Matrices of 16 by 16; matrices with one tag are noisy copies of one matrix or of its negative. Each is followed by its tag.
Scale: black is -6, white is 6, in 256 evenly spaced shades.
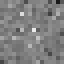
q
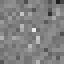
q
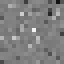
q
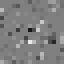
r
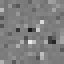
r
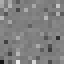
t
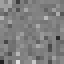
t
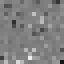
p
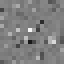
r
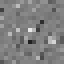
r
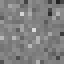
q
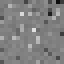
q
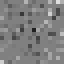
q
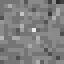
q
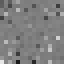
t
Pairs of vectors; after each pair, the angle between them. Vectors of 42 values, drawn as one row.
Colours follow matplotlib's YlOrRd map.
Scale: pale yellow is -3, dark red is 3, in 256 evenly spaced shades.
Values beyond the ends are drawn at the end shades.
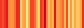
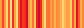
partly opposed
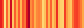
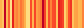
nearly opposite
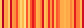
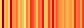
nearly parallel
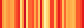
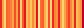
partly aligned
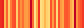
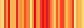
nearly opposite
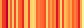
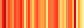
partly aligned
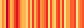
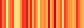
nearly opposite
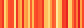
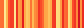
nearly parallel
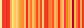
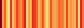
partly opposed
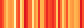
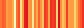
nearly parallel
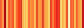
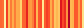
nearly opposite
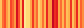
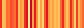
orthogonal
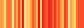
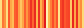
orthogonal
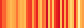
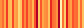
partly aligned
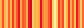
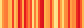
partly aligned
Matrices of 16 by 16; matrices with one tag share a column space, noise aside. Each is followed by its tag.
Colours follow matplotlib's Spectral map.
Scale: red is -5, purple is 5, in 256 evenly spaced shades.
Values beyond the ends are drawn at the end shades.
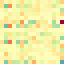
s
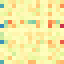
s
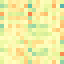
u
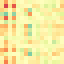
u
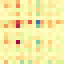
s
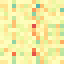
u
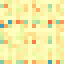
s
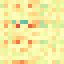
s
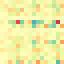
s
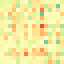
u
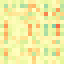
u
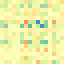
s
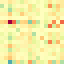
s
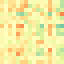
u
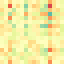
u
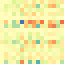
s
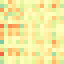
u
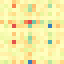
s
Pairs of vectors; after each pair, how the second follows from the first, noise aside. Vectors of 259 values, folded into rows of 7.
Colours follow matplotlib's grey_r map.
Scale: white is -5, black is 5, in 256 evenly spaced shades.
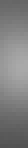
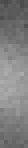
reversed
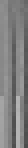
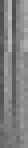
reversed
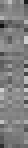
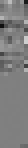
partly zeroed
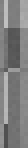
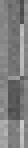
reversed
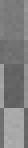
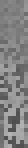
sign-scrambled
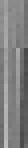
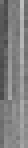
reversed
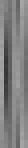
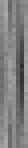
reversed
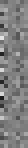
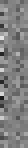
copied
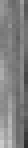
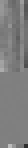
partly zeroed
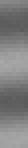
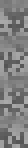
sign-scrambled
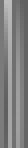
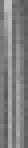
copied
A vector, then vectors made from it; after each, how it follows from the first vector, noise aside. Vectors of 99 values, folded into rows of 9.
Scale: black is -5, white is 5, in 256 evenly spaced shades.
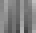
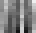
scaled up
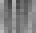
reversed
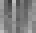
reversed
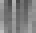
reversed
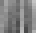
copied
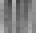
reversed
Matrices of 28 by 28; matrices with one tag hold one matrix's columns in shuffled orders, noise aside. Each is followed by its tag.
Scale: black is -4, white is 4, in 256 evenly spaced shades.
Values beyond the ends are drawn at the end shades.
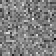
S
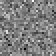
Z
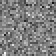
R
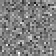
R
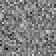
Z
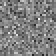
S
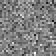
R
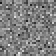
R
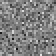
Z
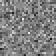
S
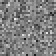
S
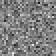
R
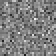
S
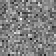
S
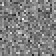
S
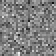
R
